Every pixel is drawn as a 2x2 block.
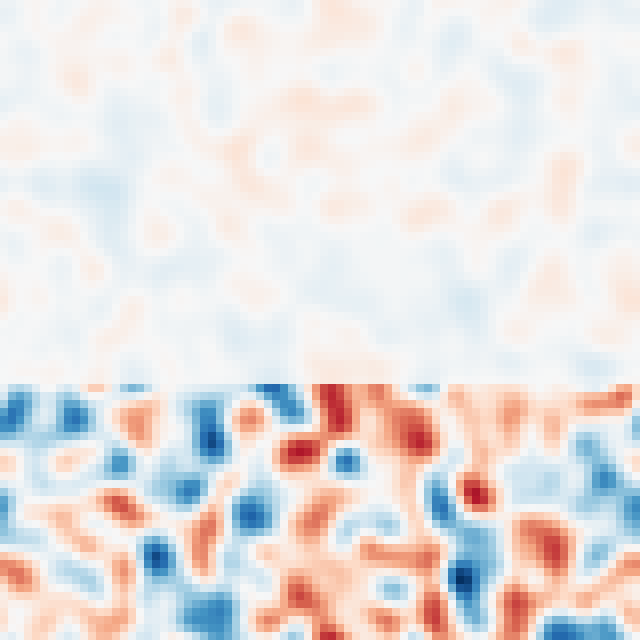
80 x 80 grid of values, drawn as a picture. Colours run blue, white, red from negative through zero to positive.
Neither half mirrors the other. The top part is calmer, up to a seam about 60% of the way down. There is no overall slope. The ninth with the highest average is the bottom middle. The texture is blotchy. Overall the values sit about 50% of the way up the scale. The distribution is heavy-tailed on both sides.
